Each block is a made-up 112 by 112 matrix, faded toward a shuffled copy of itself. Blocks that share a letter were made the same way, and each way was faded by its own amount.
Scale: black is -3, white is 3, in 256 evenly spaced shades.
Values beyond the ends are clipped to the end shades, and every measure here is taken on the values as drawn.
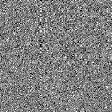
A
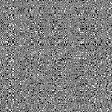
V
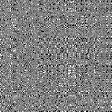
V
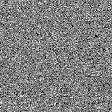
A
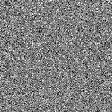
A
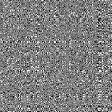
V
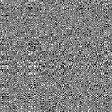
V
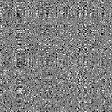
V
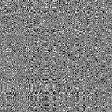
V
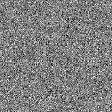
A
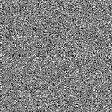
A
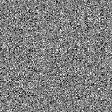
A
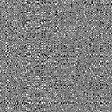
V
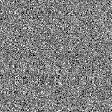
A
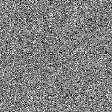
A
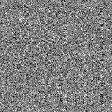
A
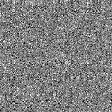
A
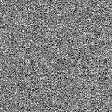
A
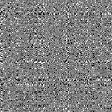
V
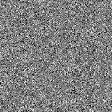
A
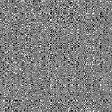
V
